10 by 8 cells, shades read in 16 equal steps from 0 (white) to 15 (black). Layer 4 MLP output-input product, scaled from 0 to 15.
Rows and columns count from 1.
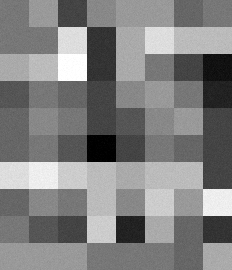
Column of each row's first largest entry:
3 4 8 8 4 4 8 1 5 7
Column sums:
74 65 68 87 77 57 75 90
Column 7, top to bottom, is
9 4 11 8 6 9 4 6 9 9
